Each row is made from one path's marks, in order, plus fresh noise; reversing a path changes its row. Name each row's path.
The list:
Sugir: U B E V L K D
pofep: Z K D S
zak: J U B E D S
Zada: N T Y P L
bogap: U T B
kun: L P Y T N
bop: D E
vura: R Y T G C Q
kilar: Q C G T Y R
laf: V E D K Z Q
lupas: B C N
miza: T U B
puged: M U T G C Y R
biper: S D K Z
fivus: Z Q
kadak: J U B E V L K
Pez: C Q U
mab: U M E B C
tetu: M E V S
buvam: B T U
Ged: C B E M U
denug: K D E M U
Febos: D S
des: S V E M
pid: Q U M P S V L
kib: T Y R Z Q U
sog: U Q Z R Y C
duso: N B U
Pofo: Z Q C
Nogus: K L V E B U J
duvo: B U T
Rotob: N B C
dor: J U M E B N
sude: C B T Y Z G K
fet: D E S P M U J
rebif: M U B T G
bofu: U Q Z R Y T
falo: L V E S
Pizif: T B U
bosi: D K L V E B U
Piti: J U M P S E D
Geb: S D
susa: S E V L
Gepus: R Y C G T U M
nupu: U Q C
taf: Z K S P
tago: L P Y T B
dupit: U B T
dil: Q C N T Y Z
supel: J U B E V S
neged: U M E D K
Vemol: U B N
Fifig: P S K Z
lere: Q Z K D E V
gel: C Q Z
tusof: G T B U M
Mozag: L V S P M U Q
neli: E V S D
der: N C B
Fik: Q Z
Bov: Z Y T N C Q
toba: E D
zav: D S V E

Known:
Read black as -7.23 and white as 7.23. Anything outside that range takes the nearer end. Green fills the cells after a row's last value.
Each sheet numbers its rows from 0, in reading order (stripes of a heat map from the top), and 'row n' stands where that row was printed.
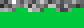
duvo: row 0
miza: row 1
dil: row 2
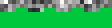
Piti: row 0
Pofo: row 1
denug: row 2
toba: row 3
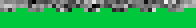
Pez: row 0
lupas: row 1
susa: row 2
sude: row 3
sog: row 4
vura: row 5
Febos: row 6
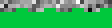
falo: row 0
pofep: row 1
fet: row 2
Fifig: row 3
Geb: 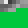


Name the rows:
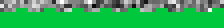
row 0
taf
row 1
Ged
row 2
neged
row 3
Sugir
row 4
bofu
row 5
dor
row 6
bop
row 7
laf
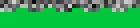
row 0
bogap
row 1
Rotob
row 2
puged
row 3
rebif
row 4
Gepus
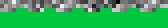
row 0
buvam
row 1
fivus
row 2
duso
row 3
pid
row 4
Vemol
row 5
Pizif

